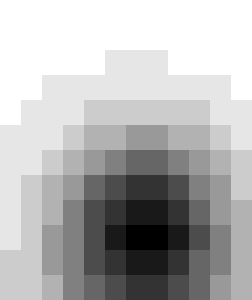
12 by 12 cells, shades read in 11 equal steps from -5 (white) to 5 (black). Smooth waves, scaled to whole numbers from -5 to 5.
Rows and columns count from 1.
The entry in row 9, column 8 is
4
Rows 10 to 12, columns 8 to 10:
5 4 2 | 4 3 1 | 3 2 1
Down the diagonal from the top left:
-5 -5 -5 -4 -3 -2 1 3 3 2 0 -2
